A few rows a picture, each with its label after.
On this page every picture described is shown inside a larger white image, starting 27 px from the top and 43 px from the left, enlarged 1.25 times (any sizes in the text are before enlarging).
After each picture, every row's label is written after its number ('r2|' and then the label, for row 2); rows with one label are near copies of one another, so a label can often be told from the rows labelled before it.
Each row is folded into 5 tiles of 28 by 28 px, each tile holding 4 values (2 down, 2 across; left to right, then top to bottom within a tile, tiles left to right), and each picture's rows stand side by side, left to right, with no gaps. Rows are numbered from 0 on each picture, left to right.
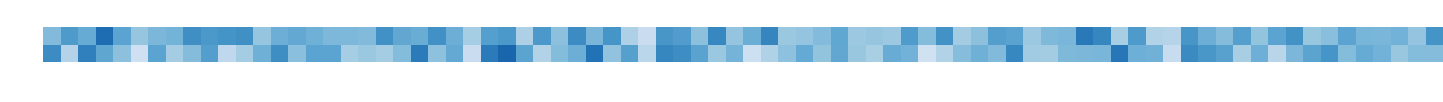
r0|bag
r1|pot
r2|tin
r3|tin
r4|pot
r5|pot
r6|tin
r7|pot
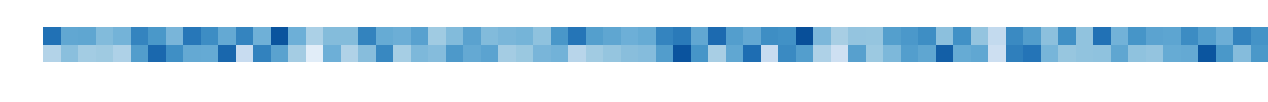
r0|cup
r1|bag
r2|pot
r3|cup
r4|bag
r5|tin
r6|cup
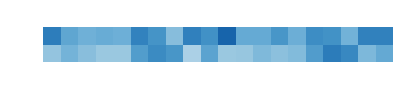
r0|cup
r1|cup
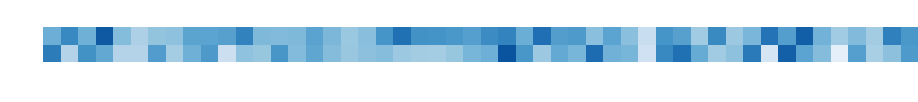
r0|bag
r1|pot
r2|cup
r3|tin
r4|bag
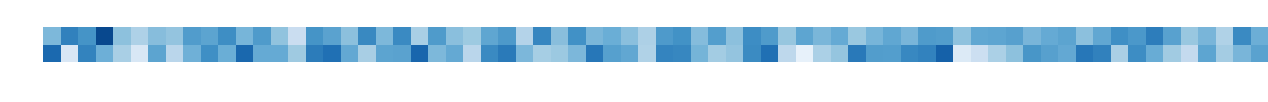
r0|bag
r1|tin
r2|tin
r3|tin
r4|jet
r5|jet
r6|bag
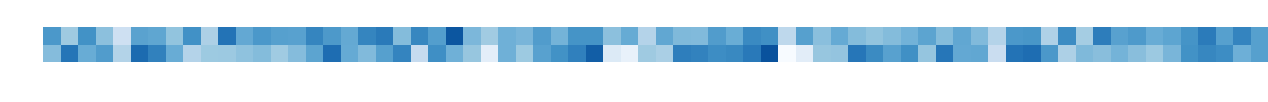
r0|tin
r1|cup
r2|bag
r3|jet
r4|jet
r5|tin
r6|cup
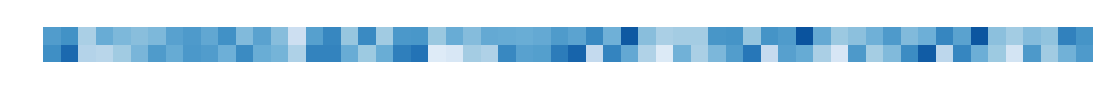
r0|jet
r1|tin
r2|jet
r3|bag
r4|bag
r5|bag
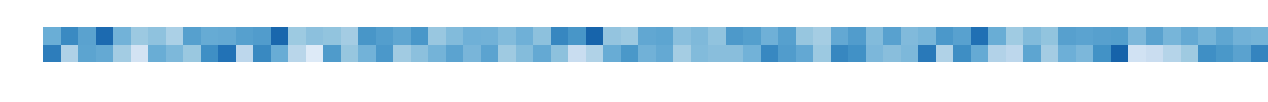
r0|bag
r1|bag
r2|pot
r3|pot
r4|tin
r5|bag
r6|jet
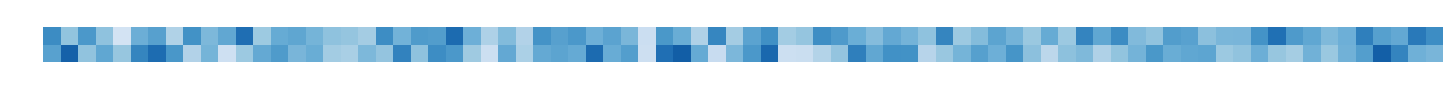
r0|tin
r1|pot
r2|bag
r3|tin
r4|jet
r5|pot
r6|pot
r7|cup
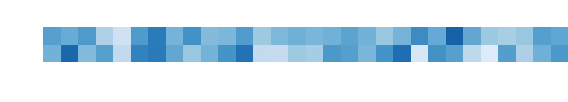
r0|tin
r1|jet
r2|bag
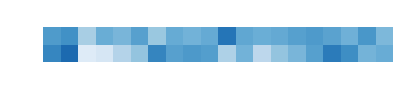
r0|jet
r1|cup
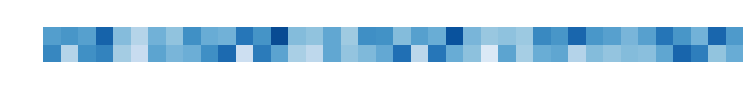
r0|bag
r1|bag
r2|bag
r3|cup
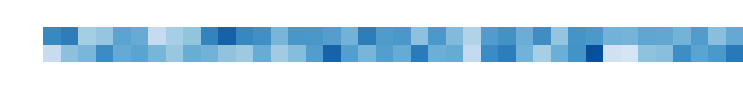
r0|pot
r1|cup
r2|tin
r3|jet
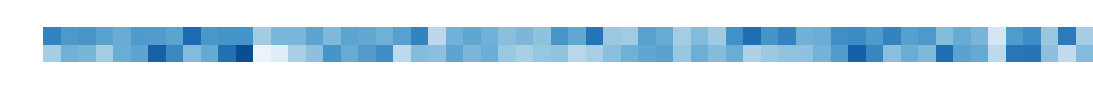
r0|cup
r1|jet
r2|pot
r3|pot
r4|cup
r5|tin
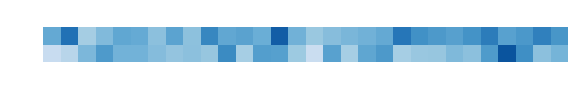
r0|pot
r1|bag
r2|cup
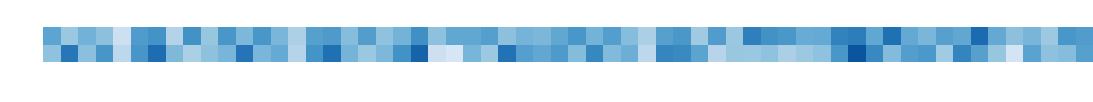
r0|tin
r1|tin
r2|jet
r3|tin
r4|cup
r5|bag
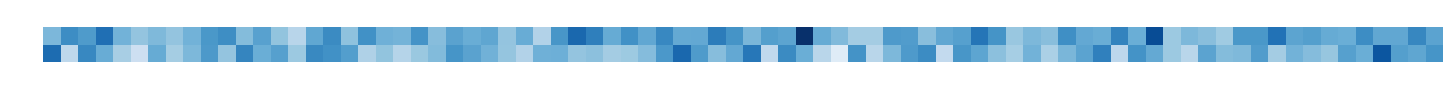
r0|bag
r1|tin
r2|pot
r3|cup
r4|bag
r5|bag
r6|bag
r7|cup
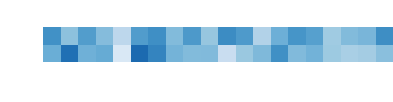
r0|tin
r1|pot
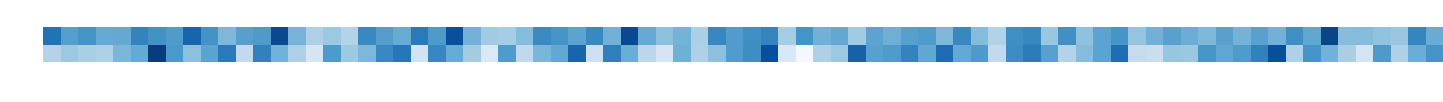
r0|cup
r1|bag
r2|bag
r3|bag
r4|jet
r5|tin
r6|jet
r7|bag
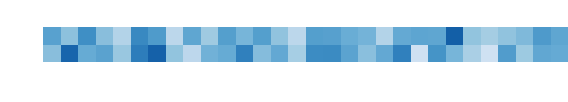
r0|tin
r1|tin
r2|bag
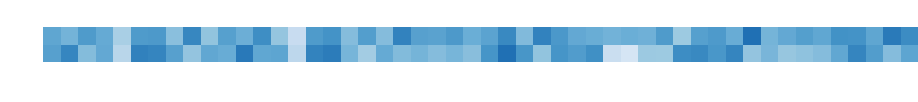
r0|tin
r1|tin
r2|cup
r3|jet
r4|cup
